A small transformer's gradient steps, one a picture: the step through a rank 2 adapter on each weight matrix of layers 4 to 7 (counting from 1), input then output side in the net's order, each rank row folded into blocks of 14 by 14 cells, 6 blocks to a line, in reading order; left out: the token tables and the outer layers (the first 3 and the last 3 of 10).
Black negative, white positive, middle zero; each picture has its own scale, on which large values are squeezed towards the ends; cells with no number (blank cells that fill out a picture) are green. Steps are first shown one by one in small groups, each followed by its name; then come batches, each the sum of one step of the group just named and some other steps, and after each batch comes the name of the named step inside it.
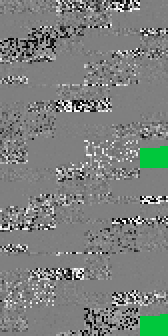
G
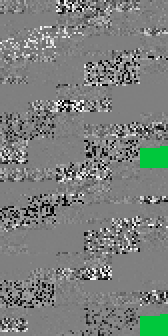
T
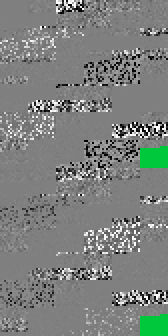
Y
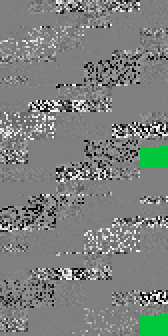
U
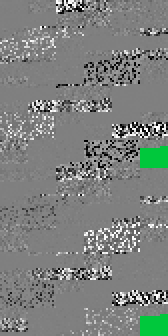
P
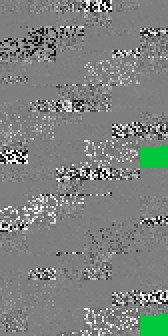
T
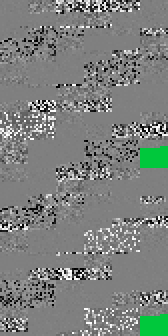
U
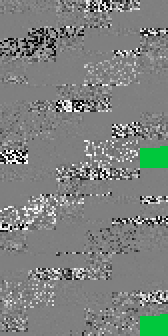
G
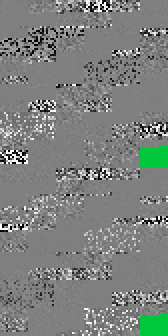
U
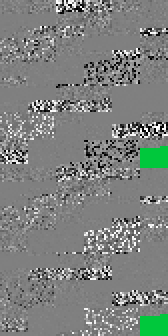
Y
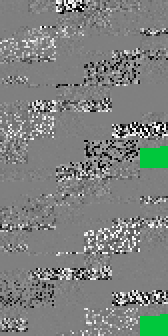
P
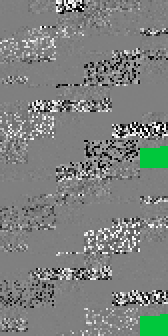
Y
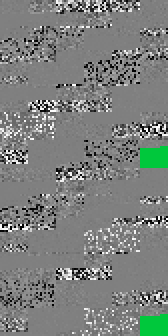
U
